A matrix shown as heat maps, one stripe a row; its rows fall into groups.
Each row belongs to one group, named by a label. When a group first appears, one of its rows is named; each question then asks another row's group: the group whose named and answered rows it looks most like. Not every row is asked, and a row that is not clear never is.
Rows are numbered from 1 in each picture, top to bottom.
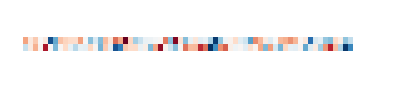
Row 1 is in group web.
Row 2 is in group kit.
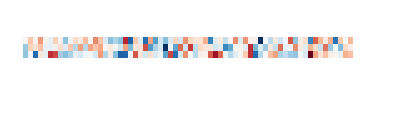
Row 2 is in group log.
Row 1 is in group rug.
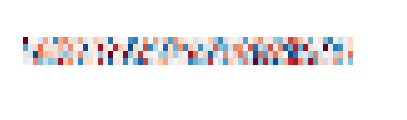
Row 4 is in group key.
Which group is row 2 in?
log
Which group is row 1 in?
web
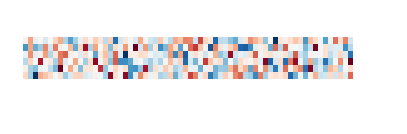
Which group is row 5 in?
key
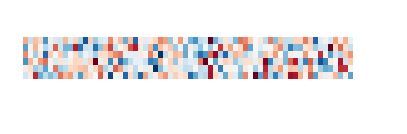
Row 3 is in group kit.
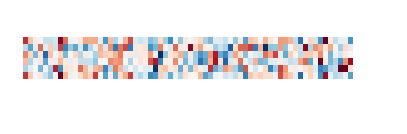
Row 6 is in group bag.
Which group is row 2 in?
log
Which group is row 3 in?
kit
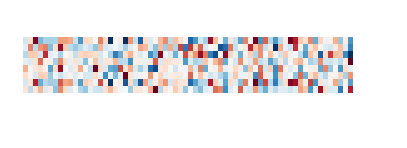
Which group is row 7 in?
key
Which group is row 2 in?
log
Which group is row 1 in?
key
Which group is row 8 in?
kit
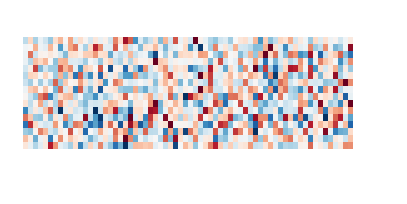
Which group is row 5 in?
key
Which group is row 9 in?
log
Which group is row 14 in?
log
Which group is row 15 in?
web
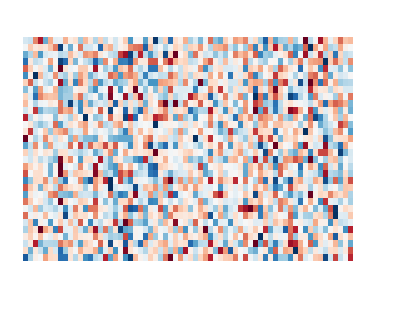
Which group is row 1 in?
rug
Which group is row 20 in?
bag
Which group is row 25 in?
rug
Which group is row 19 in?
bag
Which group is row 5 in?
bag
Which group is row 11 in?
key
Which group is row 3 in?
rug
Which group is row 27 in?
web
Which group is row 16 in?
log
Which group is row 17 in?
kit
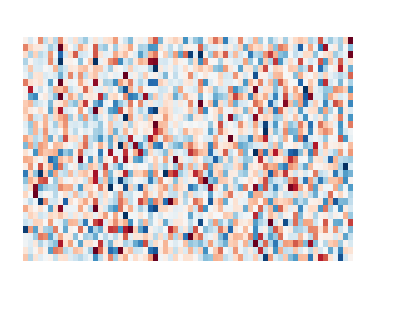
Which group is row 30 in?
key
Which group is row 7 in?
bag
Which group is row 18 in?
web
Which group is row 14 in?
kit
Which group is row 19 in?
kit
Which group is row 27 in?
log
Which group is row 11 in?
bag
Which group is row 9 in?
key
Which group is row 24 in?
rug
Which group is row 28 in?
web
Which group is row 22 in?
key
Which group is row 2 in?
bag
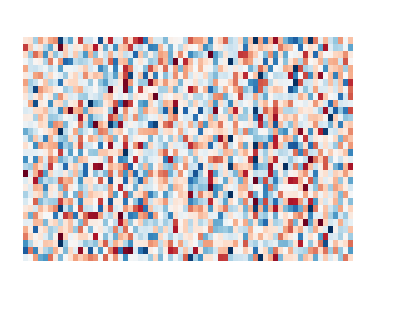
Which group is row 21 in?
key
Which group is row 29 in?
bag
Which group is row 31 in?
web
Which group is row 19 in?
log
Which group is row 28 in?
web
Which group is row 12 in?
web
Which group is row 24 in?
key
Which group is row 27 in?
rug
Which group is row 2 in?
bag
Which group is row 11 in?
log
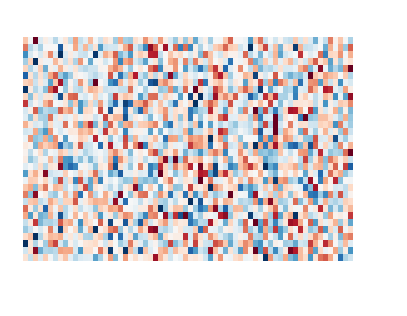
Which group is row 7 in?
bag
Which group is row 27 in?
key
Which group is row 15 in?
rug
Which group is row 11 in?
key
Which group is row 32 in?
kit
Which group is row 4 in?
web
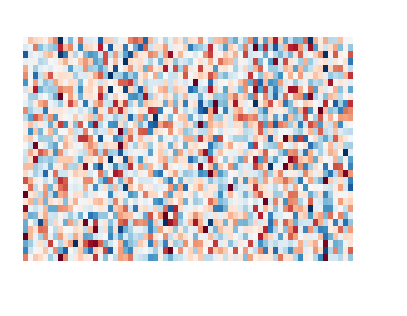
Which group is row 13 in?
bag
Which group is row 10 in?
log
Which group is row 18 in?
key
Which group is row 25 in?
web
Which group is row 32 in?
bag
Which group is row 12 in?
rug
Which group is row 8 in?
key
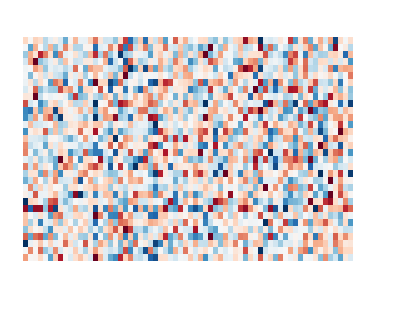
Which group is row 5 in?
rug
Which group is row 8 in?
key
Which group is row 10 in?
kit
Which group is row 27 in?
kit
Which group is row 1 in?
rug
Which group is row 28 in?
web
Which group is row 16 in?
kit
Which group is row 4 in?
key
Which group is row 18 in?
key
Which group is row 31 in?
rug
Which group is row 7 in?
bag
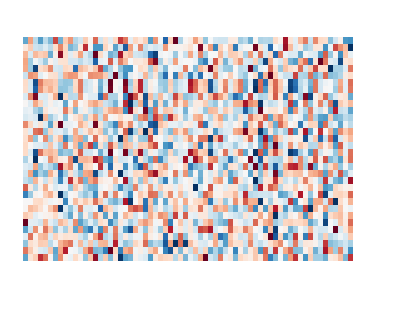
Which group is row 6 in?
log
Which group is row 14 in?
rug
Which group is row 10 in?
rug
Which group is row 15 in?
rug
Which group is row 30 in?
log
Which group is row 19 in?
key
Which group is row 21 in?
log
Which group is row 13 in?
bag
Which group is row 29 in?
log
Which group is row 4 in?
kit
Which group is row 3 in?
bag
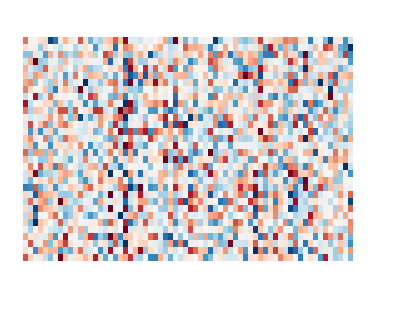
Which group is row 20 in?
key
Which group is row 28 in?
log
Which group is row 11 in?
bag
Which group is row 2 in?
kit
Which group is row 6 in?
rug
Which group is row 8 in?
web
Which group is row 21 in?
log
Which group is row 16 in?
web
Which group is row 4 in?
key
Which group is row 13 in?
log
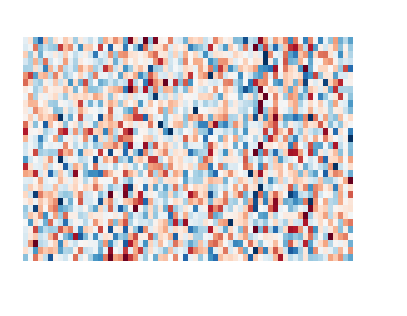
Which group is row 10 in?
web
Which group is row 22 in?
rug
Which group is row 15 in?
kit
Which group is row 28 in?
key
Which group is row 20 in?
web
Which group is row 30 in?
key
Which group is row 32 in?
web
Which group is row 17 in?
key
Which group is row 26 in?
rug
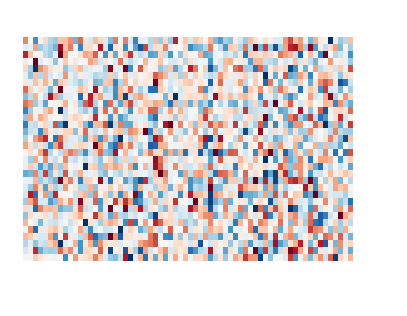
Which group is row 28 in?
web
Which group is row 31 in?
key
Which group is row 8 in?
bag
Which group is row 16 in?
bag
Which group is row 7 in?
kit
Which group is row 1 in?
web
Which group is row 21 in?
key
